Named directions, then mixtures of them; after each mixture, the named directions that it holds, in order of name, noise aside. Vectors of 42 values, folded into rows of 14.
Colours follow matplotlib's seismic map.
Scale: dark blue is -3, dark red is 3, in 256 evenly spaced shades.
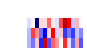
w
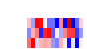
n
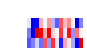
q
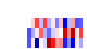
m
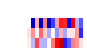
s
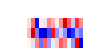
q, w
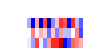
s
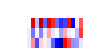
s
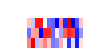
n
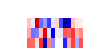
w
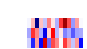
w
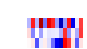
s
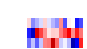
m, q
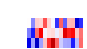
m, q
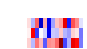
q, s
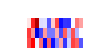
q, w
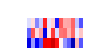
m, w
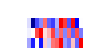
q, s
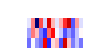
s, w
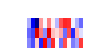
q, w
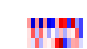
s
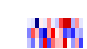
w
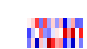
m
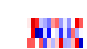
q
